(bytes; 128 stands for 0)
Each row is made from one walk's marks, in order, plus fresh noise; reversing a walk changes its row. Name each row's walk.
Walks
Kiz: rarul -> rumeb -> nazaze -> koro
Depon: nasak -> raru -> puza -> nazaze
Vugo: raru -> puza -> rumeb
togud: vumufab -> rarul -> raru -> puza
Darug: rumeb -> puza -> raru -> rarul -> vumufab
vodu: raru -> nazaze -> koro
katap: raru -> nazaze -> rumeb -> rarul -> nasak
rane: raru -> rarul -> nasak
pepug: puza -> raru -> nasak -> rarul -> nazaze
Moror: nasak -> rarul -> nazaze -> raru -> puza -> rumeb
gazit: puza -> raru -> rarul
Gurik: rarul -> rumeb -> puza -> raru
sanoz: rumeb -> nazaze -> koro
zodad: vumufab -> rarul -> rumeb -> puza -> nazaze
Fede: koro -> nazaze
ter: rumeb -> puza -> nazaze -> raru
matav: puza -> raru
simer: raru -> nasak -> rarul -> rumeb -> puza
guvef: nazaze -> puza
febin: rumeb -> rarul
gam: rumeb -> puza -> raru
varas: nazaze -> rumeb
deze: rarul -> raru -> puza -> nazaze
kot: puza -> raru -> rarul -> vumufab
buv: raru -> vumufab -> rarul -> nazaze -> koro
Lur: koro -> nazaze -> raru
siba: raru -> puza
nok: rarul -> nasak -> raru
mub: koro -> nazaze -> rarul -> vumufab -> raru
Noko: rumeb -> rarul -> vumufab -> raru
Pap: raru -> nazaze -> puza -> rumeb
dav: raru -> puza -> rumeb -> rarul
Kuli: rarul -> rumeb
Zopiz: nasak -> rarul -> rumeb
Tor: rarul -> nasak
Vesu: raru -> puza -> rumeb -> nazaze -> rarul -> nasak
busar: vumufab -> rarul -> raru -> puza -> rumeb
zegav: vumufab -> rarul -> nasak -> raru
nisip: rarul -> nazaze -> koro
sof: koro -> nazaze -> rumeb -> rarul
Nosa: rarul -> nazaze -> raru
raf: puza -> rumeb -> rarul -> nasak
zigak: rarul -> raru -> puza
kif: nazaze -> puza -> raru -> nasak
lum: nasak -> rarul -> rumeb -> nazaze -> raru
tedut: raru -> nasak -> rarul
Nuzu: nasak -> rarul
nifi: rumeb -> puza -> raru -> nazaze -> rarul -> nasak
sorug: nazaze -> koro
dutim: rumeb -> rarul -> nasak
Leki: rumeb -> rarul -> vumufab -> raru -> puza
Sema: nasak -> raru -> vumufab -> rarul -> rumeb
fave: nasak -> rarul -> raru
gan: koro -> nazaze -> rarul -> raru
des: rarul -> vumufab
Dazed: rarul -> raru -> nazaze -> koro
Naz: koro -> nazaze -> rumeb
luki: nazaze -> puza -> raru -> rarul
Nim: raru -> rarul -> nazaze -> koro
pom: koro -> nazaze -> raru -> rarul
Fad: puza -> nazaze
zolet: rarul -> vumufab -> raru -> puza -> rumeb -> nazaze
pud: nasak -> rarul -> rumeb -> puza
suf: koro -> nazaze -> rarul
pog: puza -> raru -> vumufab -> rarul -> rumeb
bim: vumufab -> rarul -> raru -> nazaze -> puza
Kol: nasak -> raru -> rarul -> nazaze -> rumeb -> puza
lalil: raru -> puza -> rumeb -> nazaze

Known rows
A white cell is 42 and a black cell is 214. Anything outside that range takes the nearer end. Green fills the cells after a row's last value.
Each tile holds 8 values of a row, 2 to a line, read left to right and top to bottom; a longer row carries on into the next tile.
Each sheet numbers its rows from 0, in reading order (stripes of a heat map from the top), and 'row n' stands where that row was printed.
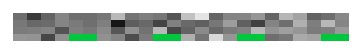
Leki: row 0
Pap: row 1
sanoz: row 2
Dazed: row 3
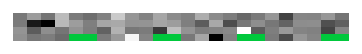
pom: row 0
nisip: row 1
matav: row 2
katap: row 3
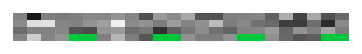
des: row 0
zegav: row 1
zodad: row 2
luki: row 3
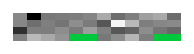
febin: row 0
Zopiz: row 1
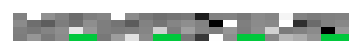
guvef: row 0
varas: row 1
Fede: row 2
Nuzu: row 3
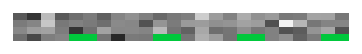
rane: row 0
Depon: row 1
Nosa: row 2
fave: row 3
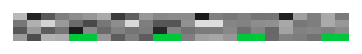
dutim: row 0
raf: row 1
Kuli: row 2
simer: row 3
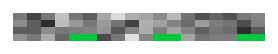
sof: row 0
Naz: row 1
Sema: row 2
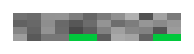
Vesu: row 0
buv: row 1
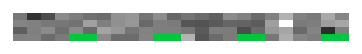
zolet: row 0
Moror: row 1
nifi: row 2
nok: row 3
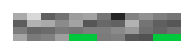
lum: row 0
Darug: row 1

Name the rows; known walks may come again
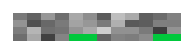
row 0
zigak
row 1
tedut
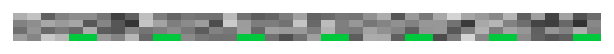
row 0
Kiz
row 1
sof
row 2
gan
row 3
deze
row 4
buv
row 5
Naz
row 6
luki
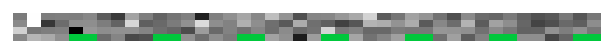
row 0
Nuzu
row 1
kot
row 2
pud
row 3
gam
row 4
lum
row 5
busar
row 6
dav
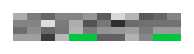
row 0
Gurik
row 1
vodu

